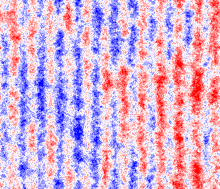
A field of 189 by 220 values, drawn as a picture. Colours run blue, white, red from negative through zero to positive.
The middle right is the ninth with the highest average. Upright stripes repeat 12 times across the table. There is no seam. Overall the values sit about 50% of the way up the scale.
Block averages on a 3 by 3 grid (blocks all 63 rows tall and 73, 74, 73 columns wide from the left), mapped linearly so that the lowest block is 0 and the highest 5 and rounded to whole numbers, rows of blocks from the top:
2 1 3 | 0 2 5 | 1 1 4
